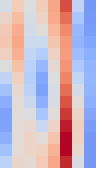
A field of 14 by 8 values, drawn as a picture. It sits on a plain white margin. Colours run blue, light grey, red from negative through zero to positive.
On average the colour sits 50% of the way up the scale. Stripes running up and down repeat 2 times from left to right. The grain runs up and down.
